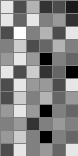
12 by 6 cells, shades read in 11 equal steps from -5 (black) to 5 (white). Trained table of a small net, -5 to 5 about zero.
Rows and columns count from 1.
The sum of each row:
-5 5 7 2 0 -4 6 3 0 -1 -2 6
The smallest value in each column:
-2 -2 -3 -5 -2 -5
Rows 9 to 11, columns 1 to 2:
1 4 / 0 1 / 1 3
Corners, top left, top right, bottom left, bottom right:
4 -4 -2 4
